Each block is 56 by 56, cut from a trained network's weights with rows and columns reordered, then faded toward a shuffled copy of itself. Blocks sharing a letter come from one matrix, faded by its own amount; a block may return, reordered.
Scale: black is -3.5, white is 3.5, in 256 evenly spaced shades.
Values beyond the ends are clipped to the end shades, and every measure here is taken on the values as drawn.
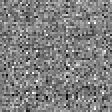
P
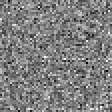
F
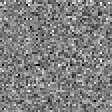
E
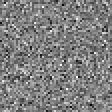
F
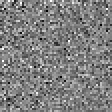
E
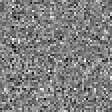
E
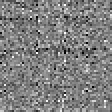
P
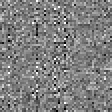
P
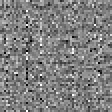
P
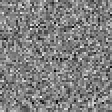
F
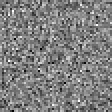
F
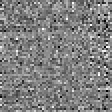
P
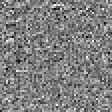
E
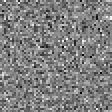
E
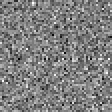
F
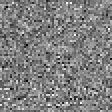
E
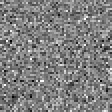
E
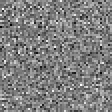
E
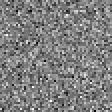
F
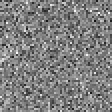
F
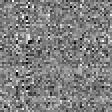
P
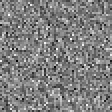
F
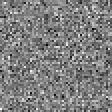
E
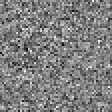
E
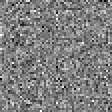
E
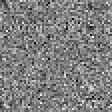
E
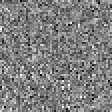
E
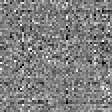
P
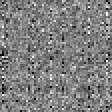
P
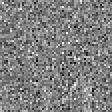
E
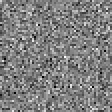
F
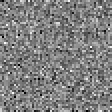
F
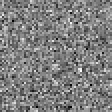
E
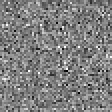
E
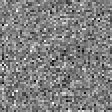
E
